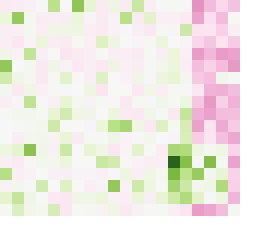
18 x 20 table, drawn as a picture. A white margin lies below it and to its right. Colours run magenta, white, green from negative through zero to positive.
The bottom right is the roughest part. In the bottom right lies a patch that is higher than the rest. No regular stripes run through it. A vertical seam about 80% of the way across splits the table, and the left part is higher.
